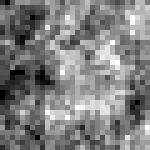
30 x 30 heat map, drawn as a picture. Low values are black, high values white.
Ninth with the lowest average: middle left. Grain: blotchy. Seam: vertical, 30% of the way across, the right part higher.
